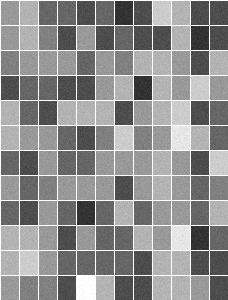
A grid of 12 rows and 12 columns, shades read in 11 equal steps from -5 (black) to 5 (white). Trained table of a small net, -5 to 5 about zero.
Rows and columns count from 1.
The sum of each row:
-6 -8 8 -1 6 10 3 4 -3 5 0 5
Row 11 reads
2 3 1 -1 -1 -1 -1 -2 2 2 -2 -2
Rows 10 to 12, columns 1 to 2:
2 2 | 2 3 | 1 0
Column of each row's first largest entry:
9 2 8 11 10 10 12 9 7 10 2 5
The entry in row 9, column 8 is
-1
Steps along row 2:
up down down up down up down same up down up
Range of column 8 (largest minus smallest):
5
